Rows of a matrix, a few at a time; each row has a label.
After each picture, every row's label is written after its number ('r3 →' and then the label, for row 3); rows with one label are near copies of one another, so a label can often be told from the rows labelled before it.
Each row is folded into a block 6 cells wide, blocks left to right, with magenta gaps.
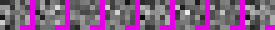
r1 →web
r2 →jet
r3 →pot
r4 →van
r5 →web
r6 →van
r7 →van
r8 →web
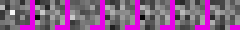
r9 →van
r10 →web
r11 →pot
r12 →web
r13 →web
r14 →web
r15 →web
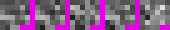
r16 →pot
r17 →pot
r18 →web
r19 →pot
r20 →jet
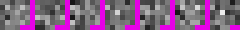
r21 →jet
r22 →pot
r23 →web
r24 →van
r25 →web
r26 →jet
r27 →van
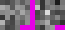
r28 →web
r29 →van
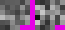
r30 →pot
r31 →web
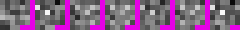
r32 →pot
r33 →van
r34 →jet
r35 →jet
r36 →van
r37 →jet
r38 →van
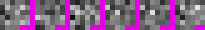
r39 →jet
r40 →pot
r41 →web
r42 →van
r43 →van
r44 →jet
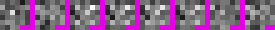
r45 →van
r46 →web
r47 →jet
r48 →jet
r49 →jet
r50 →jet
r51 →van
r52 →web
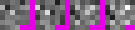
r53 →van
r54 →van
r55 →jet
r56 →jet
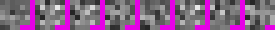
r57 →pot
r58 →jet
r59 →jet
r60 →web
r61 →pot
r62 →jet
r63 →van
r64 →web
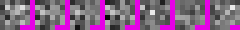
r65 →jet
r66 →web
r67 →web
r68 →web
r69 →van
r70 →pot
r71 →jet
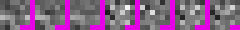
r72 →pot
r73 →pot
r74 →pot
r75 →jet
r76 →van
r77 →jet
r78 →jet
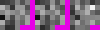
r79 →web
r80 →web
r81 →jet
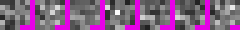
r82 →web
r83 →jet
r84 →pot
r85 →van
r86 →pot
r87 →pot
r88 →jet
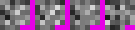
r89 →jet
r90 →jet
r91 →jet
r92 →web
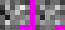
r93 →jet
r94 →jet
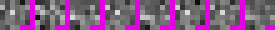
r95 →van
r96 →web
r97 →pot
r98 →van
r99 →pot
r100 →van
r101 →van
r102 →pot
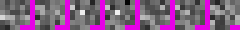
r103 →pot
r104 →web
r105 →van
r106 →van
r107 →pot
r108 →van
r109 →web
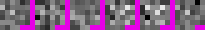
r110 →van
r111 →web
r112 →pot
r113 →jet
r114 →jet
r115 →van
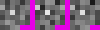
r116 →van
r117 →van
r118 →van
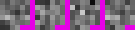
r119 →pot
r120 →web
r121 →van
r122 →pot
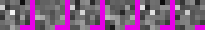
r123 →van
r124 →pot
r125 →van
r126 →pot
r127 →van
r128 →van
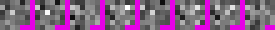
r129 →van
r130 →van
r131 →web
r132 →jet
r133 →van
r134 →jet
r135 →jet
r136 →web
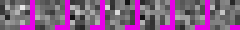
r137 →jet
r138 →pot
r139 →web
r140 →van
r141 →web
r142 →pot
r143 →van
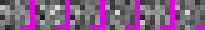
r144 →web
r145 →jet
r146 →web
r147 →van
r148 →web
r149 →van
